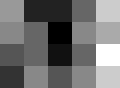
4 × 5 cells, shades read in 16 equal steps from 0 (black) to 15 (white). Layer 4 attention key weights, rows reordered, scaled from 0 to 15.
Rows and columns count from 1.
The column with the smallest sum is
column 3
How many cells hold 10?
1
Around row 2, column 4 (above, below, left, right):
6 6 0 10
